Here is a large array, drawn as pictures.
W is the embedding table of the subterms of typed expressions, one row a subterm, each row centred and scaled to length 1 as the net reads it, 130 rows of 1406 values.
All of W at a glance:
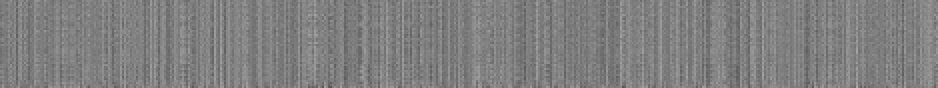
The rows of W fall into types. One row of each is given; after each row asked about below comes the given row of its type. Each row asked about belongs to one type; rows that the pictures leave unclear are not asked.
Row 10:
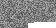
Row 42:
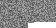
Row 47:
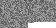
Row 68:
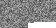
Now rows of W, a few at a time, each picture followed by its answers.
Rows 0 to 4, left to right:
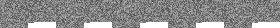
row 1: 68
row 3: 47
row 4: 68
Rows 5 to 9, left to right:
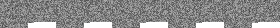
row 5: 47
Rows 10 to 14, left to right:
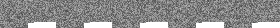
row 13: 68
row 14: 47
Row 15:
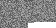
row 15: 42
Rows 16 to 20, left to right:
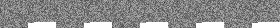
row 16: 47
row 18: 42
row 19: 10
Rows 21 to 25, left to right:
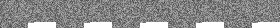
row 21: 42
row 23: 68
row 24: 47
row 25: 42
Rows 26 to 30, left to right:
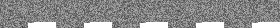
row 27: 68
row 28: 47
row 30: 47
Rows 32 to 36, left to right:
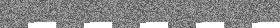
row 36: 47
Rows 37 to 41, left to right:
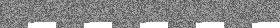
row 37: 68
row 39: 47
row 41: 10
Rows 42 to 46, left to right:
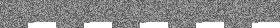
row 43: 68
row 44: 47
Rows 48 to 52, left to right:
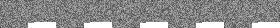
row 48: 42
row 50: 68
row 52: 42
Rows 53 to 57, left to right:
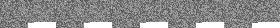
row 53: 47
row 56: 47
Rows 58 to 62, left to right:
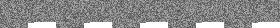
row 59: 10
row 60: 10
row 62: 47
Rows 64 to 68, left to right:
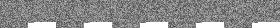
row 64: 42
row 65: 47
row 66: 47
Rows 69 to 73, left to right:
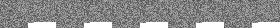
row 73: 42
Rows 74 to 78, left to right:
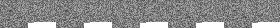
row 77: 42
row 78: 42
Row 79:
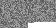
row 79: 47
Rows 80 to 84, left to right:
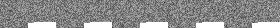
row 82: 42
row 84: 10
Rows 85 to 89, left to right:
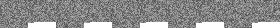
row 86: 42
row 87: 47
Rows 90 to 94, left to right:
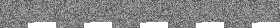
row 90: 47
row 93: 42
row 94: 47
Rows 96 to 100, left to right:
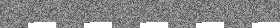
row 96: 68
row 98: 68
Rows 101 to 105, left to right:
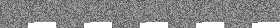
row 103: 42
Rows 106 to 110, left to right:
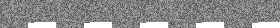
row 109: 47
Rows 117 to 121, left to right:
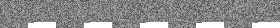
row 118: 42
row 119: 47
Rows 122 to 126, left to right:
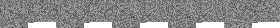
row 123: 68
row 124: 42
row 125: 42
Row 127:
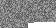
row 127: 10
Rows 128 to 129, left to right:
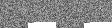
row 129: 10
